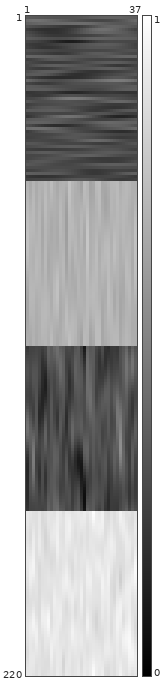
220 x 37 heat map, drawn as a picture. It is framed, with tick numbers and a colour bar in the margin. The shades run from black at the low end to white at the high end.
It is made of 4 by 1 panels. Panel 1,1: low, streaked across. Panel 2,1: high, streaked downward, faint in contrast. Panel 3,1: low, streaked downward. Panel 4,1: very high, streaked downward, faint in contrast.
